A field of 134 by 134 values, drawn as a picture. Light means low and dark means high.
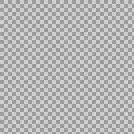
The values fall into two levels. A checkerboard runs through the table. No overall slope runs across the table. No seam splits the table. Overall the values sit about 30% of the way up the scale. Neither half mirrors the other.
